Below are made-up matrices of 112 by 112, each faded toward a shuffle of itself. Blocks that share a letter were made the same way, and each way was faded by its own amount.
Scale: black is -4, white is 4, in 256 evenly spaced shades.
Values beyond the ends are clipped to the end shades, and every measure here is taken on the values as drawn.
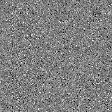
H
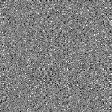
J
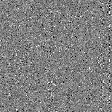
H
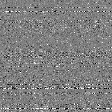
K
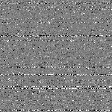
K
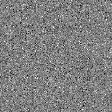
H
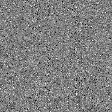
H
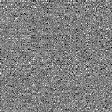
J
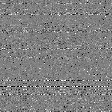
K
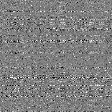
K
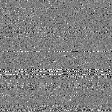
K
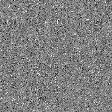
H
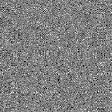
J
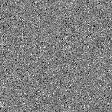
H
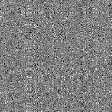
J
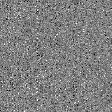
H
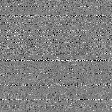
K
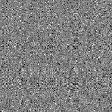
J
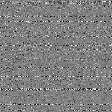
K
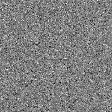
H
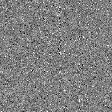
H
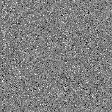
H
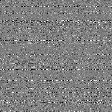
K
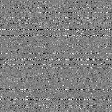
K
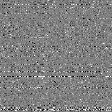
K
